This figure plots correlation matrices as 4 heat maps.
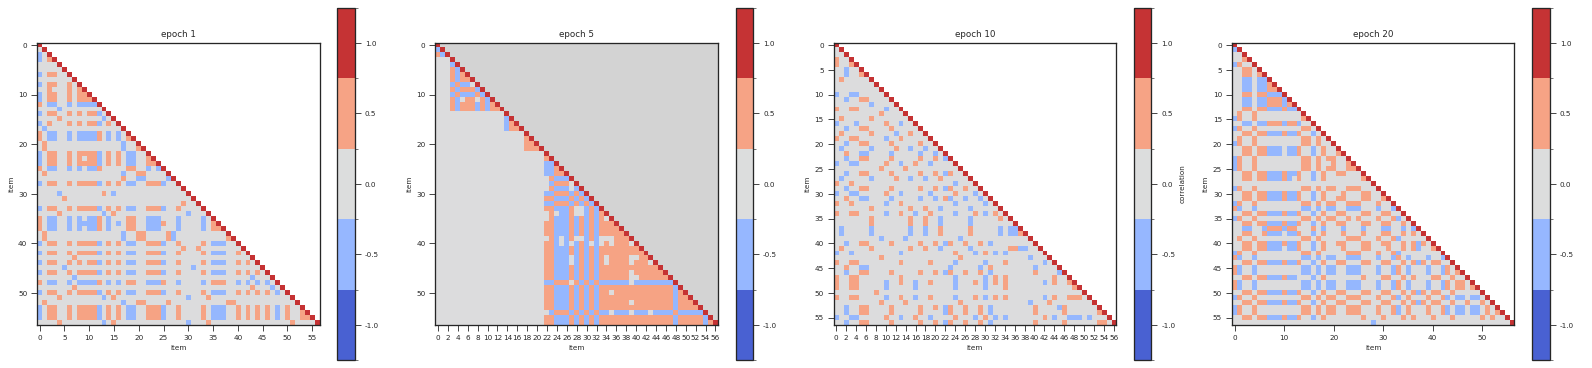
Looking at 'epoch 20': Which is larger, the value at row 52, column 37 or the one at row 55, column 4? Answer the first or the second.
the second
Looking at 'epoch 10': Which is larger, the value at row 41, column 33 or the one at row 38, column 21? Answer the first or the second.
the second
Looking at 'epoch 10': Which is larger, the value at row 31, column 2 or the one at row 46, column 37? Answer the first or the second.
the first
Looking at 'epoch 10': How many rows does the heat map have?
57
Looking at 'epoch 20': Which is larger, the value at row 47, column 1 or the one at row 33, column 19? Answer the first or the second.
the first
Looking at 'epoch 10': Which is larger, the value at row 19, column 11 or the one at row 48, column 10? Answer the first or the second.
the first
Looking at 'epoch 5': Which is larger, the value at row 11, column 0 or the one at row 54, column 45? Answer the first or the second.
the first
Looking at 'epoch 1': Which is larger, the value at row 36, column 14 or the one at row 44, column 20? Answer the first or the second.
the second
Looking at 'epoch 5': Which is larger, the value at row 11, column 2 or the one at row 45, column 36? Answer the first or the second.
the second
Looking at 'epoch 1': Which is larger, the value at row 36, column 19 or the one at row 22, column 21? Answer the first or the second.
the first
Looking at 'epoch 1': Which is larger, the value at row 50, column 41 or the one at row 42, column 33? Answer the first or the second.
the second
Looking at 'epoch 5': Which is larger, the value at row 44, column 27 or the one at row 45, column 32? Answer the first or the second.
the first
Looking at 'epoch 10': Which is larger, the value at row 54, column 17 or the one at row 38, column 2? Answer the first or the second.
the first
